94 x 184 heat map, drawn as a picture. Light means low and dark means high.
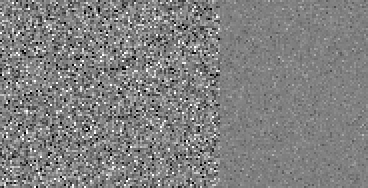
The distribution is heavy-tailed on both sides. A vertical seam about 60% of the way across splits the table, and the right part is calmer. The grain is fine, like static. There are no regular stripes. Neither half mirrors the other.
